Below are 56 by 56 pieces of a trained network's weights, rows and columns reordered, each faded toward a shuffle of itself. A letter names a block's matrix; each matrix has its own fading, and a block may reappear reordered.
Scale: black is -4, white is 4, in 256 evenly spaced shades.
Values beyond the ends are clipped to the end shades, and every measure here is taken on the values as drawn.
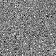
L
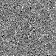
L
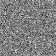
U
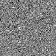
L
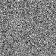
U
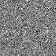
L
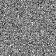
U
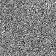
U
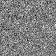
U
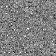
L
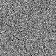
U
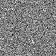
U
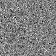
L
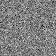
U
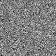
U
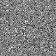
L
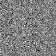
L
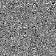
L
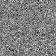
L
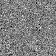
L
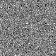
L
